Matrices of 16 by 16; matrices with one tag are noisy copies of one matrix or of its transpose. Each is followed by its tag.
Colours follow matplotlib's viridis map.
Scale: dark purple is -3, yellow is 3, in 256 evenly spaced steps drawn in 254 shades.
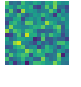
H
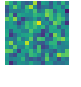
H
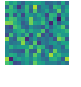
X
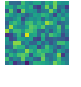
H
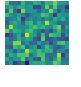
H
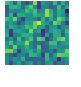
H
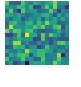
H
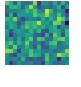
H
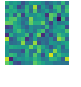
X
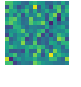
X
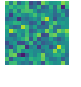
X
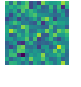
X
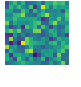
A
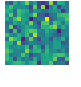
A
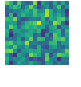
H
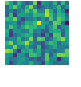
H
